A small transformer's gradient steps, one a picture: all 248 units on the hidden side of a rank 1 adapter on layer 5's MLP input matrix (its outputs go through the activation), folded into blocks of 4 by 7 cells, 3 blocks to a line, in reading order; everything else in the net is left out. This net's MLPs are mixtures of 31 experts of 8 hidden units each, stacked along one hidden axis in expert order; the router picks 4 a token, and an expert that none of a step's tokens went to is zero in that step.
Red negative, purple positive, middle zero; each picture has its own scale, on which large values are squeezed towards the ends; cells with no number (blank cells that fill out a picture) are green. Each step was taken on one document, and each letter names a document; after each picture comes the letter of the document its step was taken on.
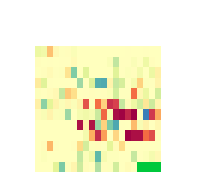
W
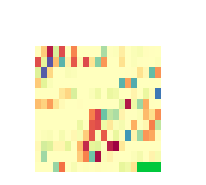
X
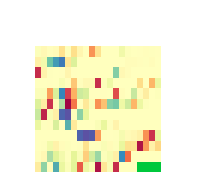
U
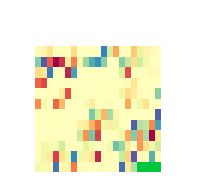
X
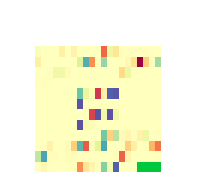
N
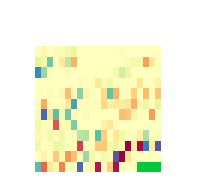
U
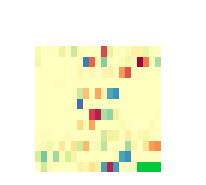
N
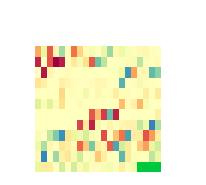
X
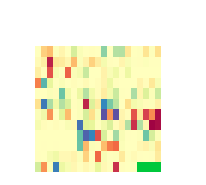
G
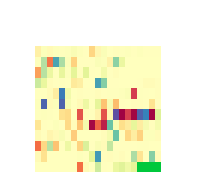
W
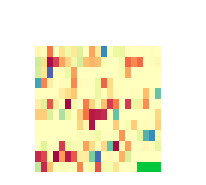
G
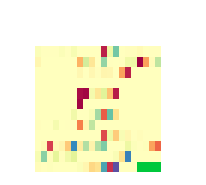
N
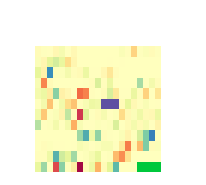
U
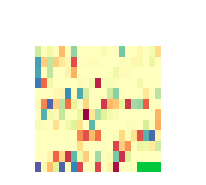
G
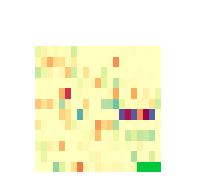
W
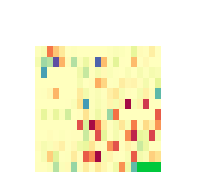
X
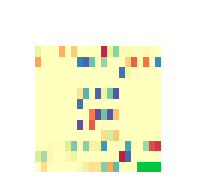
N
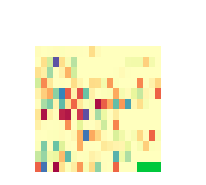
U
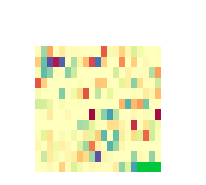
X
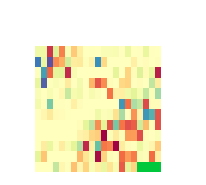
X
